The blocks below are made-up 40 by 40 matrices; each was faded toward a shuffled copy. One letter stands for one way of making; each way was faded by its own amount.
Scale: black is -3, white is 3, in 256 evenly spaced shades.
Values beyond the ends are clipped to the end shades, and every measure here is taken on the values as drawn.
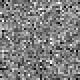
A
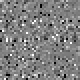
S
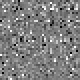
S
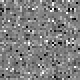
S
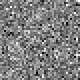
A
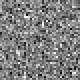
A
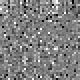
S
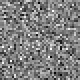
A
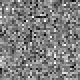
A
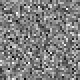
A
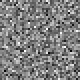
A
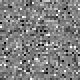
S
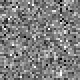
A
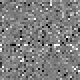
S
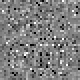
S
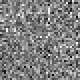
A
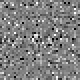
S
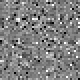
S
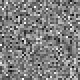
A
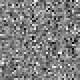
A
